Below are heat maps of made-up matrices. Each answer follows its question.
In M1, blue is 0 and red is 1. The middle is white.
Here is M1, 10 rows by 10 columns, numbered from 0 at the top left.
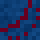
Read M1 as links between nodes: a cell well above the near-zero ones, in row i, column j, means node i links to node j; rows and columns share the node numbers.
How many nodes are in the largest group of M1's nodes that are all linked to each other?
2
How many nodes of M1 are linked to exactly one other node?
5
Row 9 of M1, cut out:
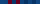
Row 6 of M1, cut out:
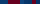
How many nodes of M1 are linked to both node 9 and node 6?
2
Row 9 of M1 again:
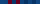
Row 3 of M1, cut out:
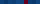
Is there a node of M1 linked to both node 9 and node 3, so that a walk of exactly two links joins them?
no
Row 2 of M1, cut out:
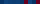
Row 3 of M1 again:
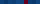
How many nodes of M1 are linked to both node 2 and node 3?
1
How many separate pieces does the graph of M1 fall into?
2
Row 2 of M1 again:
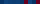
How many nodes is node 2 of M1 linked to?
2
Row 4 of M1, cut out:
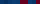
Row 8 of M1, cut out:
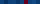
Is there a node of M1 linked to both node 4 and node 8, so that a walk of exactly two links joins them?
yes
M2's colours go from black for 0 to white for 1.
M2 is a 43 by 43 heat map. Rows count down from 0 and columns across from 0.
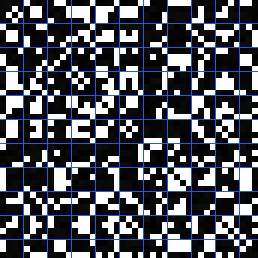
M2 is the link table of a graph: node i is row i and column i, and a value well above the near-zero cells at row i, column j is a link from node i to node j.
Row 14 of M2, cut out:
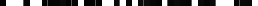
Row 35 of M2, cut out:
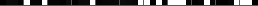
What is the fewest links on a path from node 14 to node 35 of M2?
3
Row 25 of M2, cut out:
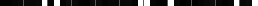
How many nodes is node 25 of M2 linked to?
7
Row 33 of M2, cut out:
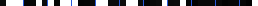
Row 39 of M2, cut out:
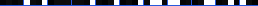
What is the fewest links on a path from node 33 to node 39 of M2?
3
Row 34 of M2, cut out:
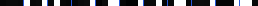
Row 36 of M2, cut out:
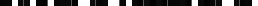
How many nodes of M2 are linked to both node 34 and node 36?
2
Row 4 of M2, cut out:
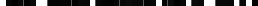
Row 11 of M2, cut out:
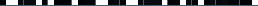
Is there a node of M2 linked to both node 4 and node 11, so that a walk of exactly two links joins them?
yes
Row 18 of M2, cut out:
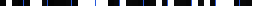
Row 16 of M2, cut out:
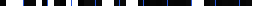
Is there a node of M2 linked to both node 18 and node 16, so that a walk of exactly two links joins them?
yes
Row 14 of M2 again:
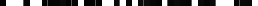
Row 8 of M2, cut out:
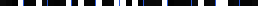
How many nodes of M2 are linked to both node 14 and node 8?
8
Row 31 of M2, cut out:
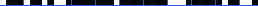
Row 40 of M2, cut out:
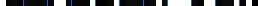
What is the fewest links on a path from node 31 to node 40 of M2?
1
